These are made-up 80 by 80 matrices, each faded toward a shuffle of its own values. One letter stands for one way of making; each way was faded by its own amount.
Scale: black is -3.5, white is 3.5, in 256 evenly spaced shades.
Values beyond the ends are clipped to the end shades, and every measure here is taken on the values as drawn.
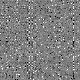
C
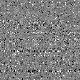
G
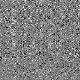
G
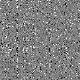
C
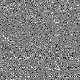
G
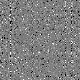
C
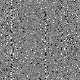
C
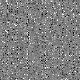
C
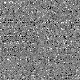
G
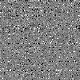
G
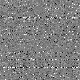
G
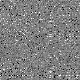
G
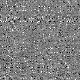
G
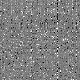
C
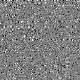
G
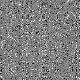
C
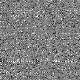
G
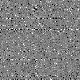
G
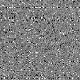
G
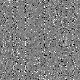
C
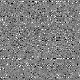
G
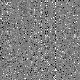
C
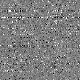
G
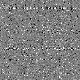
G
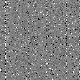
C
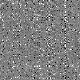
C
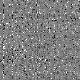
C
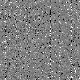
C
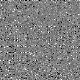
G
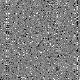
C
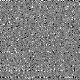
G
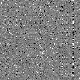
C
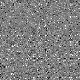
G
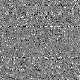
G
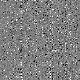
C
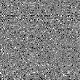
G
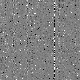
C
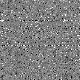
G
